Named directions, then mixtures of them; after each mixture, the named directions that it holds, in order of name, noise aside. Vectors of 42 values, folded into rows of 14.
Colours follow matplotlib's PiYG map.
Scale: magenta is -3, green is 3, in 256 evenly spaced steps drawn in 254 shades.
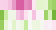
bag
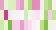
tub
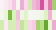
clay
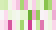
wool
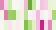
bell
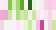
bag, bell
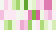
bag, wool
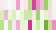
clay, tub, wool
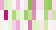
bell, tub, wool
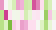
tub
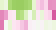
bag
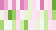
bag, bell, clay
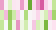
bell, clay, tub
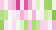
bag, wool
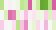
bell, clay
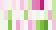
clay, tub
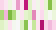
bag, bell, wool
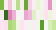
bell, tub, wool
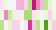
clay, tub, wool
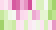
bag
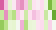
bag, bell, tub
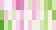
bag, tub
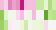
bag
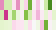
bell, tub, wool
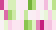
bell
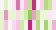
clay, tub, wool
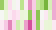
bell, wool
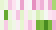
bell, clay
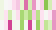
clay, wool
